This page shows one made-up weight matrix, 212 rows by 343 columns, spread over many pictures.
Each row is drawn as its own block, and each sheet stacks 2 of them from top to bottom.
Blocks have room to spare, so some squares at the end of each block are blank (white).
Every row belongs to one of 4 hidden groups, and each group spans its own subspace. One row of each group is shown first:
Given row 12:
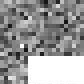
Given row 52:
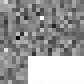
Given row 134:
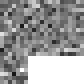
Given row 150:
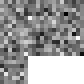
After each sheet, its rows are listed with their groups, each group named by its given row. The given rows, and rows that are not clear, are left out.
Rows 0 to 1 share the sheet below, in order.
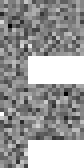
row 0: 12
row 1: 150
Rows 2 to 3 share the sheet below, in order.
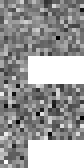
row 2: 12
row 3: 52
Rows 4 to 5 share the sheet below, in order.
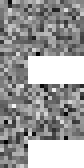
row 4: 12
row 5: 12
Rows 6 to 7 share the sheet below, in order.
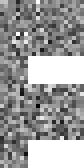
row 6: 52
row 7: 12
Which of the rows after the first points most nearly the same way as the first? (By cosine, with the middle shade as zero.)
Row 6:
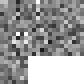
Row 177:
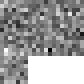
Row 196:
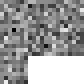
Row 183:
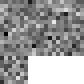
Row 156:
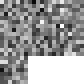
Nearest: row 156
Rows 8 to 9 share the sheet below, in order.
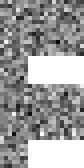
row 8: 150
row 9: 134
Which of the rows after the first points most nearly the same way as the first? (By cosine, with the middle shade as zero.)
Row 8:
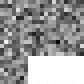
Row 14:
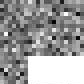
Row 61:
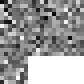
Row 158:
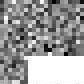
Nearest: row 61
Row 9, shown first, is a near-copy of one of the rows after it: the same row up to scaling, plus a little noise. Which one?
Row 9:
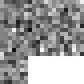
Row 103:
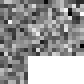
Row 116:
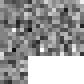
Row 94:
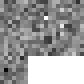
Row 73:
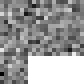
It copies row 116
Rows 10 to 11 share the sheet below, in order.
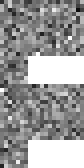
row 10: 12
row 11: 150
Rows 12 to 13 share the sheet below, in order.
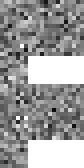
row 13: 52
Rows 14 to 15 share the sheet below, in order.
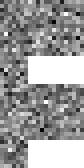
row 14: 150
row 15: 134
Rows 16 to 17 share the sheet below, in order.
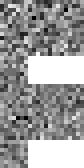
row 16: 12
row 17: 52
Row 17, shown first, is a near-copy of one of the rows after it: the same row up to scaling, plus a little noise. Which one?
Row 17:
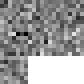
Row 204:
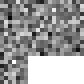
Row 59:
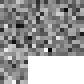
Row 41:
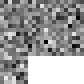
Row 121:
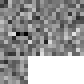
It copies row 121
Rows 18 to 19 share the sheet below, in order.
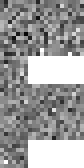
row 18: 52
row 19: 52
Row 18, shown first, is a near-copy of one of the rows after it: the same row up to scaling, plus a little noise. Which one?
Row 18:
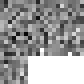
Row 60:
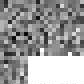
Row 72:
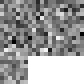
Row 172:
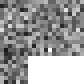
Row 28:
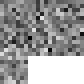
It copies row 60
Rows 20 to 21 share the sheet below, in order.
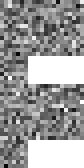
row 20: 12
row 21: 12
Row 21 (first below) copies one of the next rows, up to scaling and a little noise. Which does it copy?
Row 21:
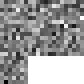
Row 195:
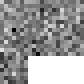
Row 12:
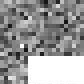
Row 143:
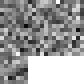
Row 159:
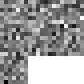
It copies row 159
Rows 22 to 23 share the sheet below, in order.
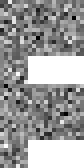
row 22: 150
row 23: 134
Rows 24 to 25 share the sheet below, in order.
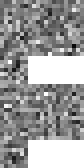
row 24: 134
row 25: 150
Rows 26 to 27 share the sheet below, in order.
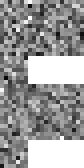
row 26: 12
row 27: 150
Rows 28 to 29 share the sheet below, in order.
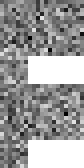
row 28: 52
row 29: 12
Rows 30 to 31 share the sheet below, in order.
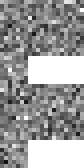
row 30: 12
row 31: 52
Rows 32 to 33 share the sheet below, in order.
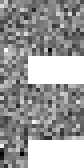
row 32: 52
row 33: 134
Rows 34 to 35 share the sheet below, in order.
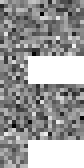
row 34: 150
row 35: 52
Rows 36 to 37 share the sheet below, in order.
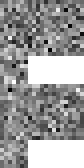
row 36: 52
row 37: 12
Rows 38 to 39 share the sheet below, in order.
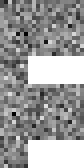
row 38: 52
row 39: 12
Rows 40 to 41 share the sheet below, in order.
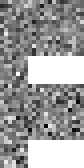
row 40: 150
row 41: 52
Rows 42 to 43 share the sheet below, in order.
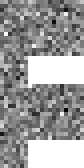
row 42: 150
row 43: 134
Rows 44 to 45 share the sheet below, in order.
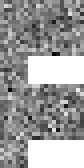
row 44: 134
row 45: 12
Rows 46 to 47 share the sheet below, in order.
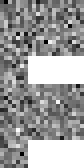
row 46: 52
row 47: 150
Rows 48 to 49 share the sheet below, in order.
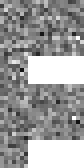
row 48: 150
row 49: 150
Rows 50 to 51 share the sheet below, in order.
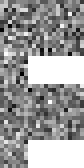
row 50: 52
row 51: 12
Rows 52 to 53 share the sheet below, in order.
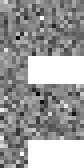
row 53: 150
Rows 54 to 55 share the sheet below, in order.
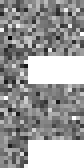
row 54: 52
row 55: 150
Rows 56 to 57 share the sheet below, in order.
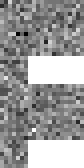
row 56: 52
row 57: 150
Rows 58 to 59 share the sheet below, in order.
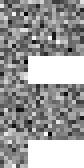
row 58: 134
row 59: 52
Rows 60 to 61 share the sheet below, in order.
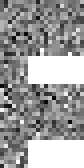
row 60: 52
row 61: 150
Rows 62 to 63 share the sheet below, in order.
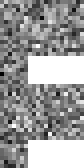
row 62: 134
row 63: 52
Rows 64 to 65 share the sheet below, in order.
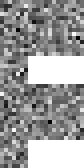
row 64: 150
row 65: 134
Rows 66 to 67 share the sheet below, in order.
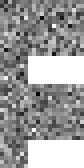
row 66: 52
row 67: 150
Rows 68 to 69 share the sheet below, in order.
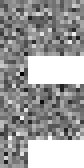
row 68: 150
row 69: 134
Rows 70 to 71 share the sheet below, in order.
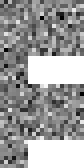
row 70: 52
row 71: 12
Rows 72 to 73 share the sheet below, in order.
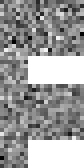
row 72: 52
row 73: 134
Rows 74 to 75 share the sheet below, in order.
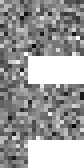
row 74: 150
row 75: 12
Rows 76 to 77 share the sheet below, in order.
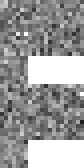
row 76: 52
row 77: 12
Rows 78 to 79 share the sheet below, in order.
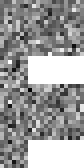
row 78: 134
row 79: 134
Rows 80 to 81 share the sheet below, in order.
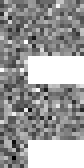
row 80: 134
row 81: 134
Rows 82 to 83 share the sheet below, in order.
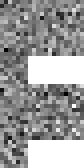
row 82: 52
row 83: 150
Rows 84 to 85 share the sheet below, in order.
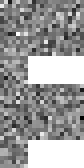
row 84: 52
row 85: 52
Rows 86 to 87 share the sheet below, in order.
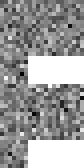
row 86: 52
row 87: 134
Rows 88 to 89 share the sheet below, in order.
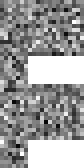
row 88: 150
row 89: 150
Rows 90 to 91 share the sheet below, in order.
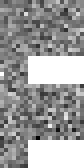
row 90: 134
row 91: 12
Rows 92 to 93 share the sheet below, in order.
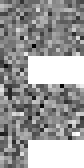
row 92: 150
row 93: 134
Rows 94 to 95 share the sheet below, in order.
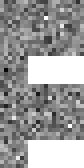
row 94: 134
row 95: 150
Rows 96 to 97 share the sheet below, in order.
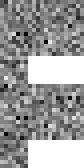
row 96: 52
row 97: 52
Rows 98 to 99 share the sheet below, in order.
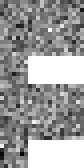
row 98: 12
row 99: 134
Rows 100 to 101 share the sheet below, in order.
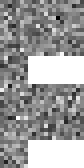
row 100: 150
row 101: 52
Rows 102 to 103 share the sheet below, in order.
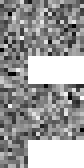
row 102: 12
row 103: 134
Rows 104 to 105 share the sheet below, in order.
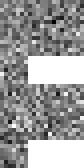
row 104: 134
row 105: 52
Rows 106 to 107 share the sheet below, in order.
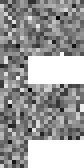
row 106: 150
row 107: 134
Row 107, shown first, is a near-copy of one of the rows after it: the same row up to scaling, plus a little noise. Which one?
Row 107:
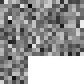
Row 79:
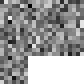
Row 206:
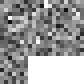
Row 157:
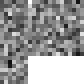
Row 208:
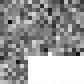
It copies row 79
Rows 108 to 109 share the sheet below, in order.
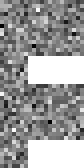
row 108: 150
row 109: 134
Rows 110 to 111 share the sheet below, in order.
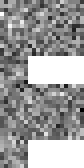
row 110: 12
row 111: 134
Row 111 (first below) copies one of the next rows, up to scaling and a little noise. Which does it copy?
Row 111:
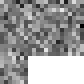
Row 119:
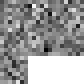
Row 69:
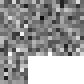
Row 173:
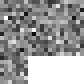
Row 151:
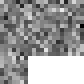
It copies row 151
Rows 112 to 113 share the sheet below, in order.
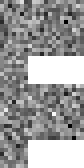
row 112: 12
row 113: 150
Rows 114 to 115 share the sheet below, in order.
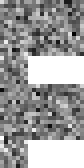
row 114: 150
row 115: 150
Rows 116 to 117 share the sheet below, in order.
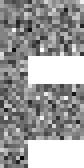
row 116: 134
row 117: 150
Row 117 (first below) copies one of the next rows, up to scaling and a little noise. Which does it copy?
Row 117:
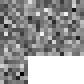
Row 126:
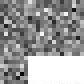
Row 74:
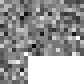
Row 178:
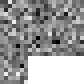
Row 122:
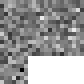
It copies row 126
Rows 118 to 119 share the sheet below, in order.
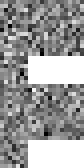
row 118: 52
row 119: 134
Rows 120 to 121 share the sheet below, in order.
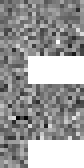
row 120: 12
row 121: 52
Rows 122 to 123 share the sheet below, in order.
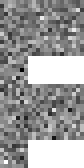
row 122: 150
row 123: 52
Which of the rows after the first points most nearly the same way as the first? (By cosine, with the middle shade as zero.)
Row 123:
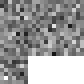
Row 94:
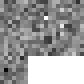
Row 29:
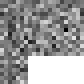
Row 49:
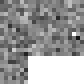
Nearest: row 49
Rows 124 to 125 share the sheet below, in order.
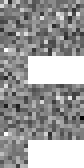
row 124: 52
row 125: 52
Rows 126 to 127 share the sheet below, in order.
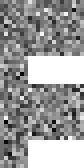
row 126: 150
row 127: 12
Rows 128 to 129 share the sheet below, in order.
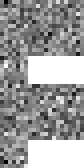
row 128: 134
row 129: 52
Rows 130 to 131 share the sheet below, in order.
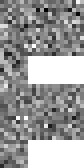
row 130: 150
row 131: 52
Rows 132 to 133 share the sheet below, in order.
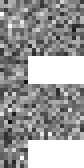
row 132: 12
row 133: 52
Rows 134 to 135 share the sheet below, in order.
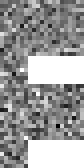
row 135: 150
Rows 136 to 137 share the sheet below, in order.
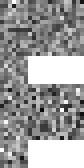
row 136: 134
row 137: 12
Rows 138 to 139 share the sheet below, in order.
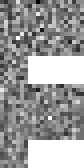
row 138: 52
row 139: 134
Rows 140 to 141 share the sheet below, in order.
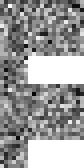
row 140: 12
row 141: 12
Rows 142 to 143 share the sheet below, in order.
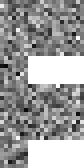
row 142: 150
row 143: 12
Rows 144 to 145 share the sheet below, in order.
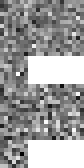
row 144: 150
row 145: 150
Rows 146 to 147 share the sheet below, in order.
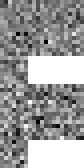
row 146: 52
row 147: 150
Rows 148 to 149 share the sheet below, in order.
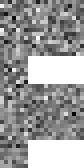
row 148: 150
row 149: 12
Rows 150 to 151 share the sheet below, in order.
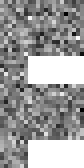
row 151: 134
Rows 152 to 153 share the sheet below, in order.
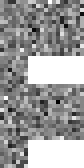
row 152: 134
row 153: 150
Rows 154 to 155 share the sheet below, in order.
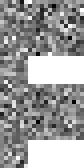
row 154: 12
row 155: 150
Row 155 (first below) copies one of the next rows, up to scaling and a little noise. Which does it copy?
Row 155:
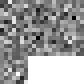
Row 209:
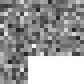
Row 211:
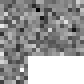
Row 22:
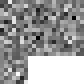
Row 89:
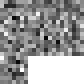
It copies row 22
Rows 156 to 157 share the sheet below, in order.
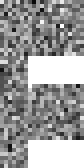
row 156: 134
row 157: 134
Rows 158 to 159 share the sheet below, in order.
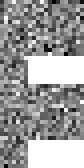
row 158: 134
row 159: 12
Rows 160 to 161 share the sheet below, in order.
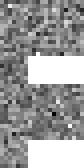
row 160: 12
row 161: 150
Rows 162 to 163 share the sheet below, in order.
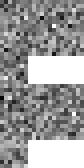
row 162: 52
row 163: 12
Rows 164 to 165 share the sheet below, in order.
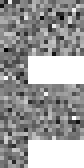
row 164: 52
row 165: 150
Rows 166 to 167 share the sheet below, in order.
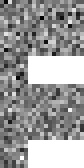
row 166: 52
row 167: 52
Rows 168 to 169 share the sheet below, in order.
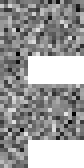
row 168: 12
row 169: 12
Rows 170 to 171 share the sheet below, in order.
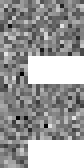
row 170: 52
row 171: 52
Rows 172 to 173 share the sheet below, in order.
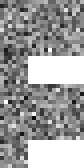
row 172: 52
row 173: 134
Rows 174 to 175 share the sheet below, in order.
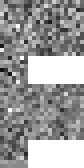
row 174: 134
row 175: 12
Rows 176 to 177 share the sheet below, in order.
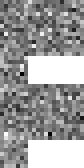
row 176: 150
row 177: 52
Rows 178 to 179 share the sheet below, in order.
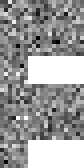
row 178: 150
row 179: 52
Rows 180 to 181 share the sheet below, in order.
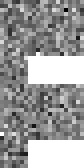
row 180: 12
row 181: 12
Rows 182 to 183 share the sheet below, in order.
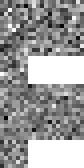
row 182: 134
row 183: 150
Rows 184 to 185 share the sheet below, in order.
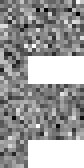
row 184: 150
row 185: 134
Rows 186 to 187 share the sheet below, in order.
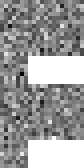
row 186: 52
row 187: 134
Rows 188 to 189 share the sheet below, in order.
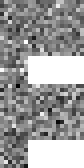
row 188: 134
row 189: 52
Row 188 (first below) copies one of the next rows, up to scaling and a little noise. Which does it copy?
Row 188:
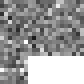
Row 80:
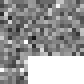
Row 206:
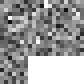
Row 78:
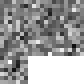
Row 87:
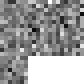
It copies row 80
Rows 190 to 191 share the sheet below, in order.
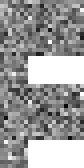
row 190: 12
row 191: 12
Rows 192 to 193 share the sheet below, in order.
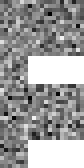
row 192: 134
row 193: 134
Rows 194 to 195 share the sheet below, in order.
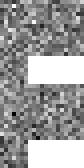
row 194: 134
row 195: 12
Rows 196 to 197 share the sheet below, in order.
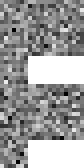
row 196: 12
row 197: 150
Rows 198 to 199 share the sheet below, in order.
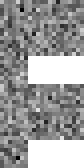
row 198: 12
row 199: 150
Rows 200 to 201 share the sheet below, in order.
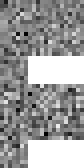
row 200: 52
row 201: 134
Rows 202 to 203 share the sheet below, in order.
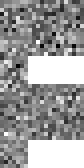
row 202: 134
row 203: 52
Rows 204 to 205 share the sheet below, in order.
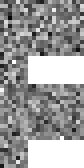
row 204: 52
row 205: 150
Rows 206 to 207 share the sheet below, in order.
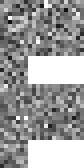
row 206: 134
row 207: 52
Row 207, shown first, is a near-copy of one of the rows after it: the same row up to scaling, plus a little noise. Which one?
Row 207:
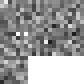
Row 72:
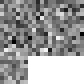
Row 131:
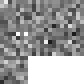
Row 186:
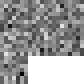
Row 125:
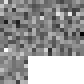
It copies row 131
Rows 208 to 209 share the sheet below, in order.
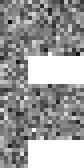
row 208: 134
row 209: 150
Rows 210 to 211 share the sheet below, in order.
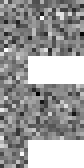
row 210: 52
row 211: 150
